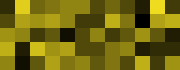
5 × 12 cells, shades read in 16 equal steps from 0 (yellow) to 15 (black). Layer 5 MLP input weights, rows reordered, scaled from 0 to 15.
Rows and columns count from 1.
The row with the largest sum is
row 3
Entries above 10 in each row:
3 3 4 4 2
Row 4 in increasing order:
2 3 4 5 6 7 10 10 12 12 13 13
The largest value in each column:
12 14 11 9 14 11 11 11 10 15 12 13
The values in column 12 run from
3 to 13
